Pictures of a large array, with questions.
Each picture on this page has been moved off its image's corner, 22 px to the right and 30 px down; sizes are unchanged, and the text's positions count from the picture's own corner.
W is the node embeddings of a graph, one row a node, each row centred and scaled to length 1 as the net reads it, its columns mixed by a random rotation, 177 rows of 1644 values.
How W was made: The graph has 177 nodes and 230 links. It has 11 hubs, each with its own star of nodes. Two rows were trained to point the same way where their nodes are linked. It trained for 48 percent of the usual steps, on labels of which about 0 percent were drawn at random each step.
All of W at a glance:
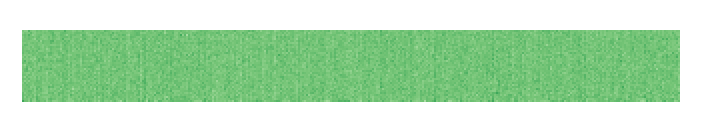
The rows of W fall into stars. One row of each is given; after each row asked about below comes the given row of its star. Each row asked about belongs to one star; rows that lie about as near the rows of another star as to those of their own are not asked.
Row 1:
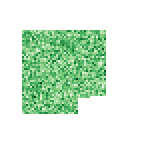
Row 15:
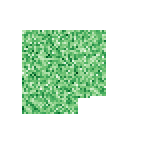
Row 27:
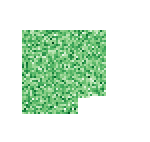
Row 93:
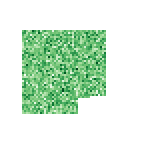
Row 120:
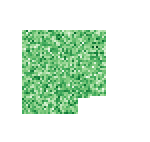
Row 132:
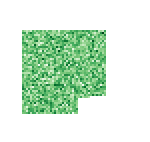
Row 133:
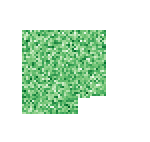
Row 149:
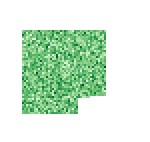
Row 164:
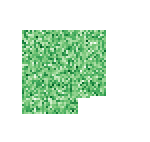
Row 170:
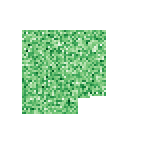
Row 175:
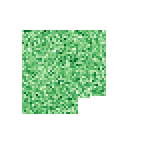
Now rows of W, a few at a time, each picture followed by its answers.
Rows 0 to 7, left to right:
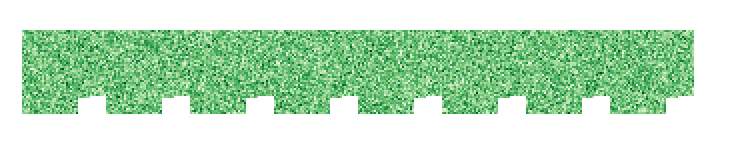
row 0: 1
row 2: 164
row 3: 170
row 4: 27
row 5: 132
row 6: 93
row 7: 120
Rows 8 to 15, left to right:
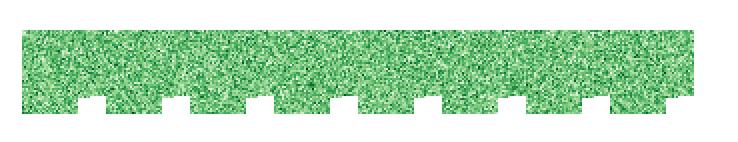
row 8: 15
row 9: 133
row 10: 1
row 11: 120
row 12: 1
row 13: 132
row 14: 132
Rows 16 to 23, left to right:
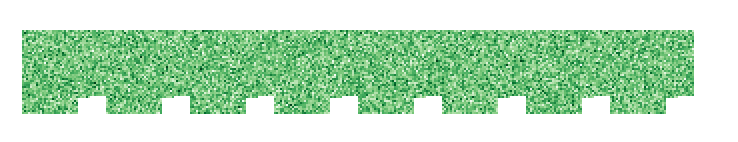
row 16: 164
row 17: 175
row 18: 120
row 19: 132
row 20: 164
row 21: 164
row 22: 15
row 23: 120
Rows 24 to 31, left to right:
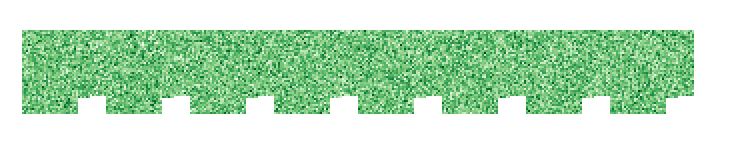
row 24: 170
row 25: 15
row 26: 1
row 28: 15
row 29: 120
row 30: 133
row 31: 149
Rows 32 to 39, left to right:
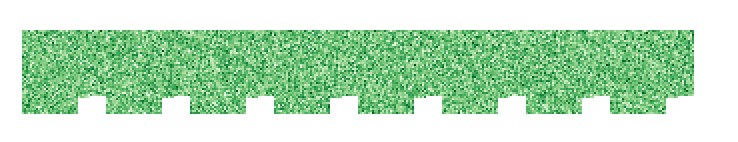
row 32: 27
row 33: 93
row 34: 15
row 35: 149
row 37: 27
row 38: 15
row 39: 149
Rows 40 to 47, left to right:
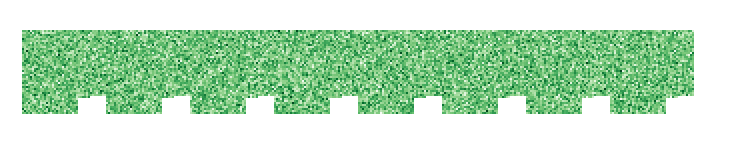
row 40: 15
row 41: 132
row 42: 175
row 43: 1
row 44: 120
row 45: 93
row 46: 27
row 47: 175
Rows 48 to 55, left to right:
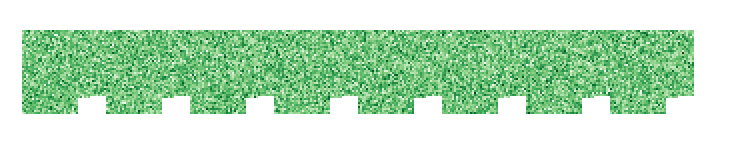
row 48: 175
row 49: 132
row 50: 149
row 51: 27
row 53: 149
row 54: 170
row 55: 120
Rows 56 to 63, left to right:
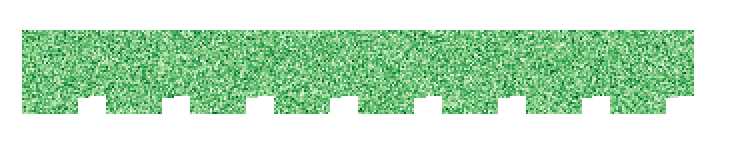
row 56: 1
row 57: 120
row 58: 1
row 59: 132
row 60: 27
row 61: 93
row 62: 93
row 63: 164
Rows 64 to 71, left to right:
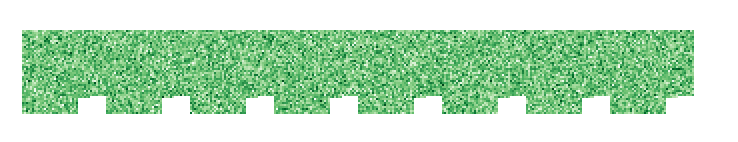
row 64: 120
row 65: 164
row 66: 120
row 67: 170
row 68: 164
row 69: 132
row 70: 93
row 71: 164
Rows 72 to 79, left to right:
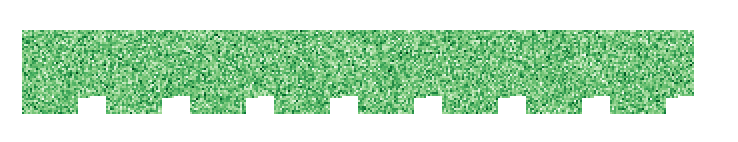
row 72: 133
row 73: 93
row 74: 15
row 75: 170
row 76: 120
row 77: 120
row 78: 120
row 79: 15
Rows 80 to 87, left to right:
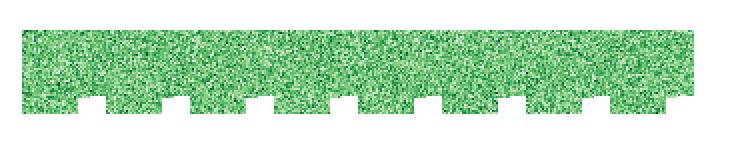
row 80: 164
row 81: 93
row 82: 132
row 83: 1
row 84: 120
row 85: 133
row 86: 164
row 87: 27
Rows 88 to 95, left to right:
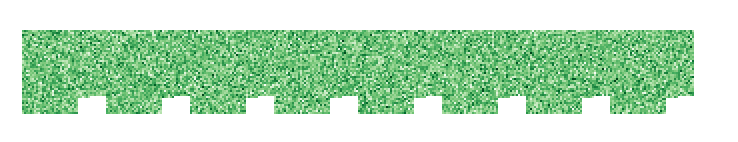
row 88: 149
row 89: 164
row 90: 133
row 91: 149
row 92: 27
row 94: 93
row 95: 133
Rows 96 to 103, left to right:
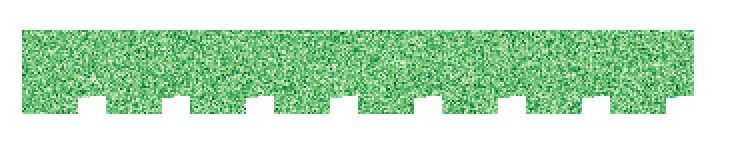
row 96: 27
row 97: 120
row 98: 133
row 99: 27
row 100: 149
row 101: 132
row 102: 120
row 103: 93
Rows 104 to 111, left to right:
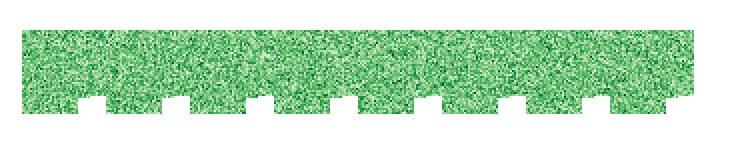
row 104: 170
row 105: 175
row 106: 133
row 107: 15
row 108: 149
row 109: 149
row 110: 175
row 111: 15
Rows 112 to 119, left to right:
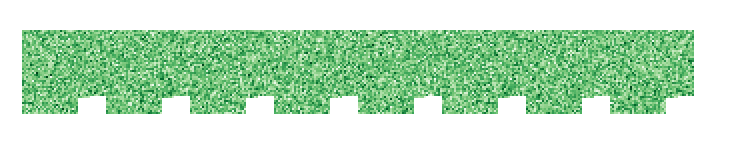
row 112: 149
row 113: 93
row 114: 93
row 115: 149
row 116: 27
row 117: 93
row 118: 133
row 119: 164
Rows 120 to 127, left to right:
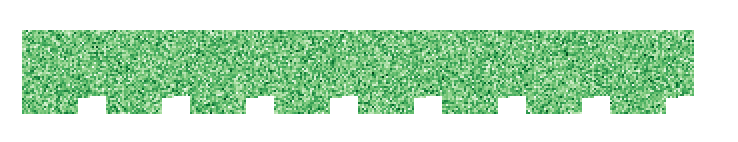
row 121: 164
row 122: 132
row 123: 1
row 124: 149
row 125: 149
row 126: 132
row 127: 175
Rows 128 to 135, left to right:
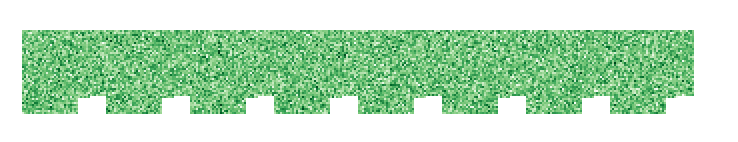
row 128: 175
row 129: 133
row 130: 15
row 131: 175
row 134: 133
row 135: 27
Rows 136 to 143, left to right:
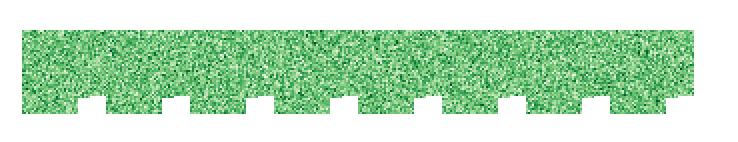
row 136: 132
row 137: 120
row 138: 149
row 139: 1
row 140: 1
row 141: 1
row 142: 132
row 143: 15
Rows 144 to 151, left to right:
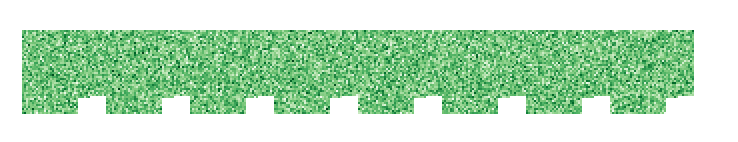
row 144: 170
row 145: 15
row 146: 149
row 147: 149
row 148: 175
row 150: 170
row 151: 132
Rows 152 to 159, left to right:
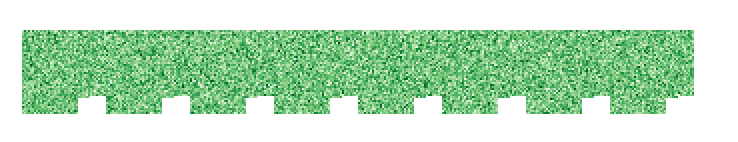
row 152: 133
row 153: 164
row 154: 164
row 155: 170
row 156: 120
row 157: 170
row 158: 1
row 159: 170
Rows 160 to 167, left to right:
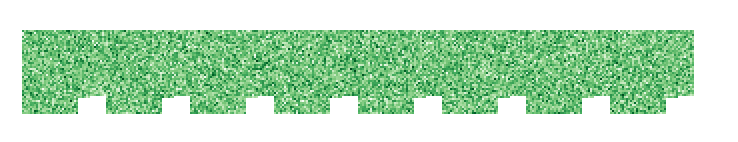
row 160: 1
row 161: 120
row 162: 164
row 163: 164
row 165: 149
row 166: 133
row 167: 133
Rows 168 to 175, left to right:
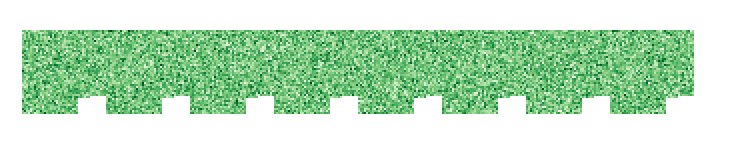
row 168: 133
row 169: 175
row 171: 93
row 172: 1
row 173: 133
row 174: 93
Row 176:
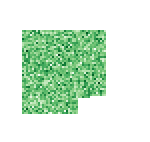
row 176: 93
